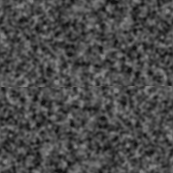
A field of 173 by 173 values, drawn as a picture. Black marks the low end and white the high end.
The field is mottled with small blotches. There is no seam. The histogram is bell-shaped. There is no overall slope. It looks the same turned upside down.
